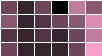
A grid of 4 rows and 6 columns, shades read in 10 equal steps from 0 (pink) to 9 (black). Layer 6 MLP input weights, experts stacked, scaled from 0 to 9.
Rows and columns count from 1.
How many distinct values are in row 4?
3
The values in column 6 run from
0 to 4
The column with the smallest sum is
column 6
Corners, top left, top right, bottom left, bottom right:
5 4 5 0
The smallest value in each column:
4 7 5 5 2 0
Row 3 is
6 7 6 7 5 2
